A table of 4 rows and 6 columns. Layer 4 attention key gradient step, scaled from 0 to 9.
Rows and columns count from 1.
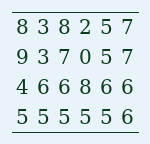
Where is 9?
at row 2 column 1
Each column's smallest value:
4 3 5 0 5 6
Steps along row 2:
down up down up up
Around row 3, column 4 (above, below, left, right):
0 5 6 6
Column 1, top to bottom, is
8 9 4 5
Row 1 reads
8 3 8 2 5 7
